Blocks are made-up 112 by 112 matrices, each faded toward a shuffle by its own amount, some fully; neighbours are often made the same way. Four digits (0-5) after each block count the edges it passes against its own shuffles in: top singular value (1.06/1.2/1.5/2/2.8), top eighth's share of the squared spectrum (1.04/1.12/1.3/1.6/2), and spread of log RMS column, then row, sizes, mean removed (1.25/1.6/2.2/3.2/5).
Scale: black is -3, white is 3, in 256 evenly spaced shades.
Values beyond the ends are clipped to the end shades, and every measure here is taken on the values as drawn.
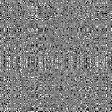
5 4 3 3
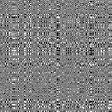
5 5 4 4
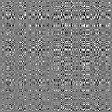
5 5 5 4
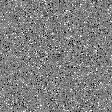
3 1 0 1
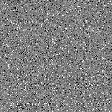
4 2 1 1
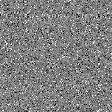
4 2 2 1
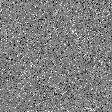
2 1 0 0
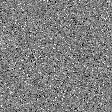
0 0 0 0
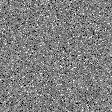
0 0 0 0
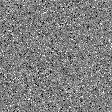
0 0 0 0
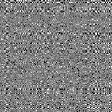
5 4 3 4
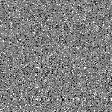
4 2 1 1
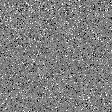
2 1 0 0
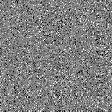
4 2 1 1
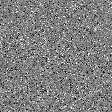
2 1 0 0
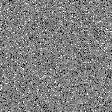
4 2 0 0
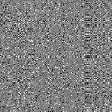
5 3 2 2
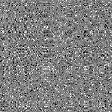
4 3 2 2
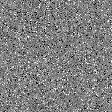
3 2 0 0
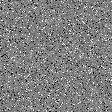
0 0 0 0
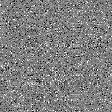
4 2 1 1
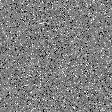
0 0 0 0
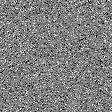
2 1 0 0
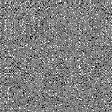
4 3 2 2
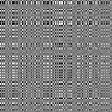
5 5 5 5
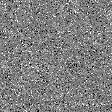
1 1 1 1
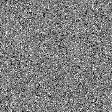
0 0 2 0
